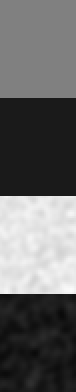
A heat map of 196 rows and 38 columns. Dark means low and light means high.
It is made of 4 by 1 panels. Panel 1,1: middling, flat. Panel 2,1: very low, flat. Panel 3,1: very high, blotchy, faint in contrast. Panel 4,1: very low, blotchy, faint in contrast.
